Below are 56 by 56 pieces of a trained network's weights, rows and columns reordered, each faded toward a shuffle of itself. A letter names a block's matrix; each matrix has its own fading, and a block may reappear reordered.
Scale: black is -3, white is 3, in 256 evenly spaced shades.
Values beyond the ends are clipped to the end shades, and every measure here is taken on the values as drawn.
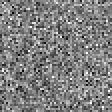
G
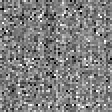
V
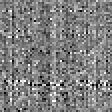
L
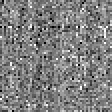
V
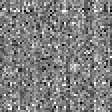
V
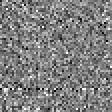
G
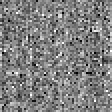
V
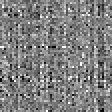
L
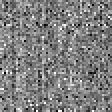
V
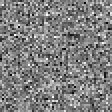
G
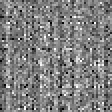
L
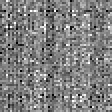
L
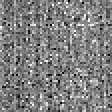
V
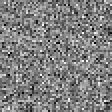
G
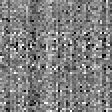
L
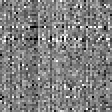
L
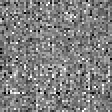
V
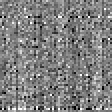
L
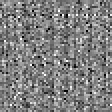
V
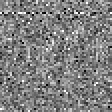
G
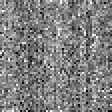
V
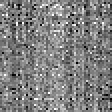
L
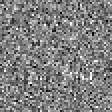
G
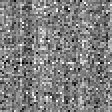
V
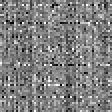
L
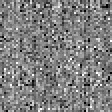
V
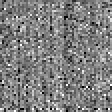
V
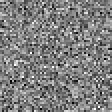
G
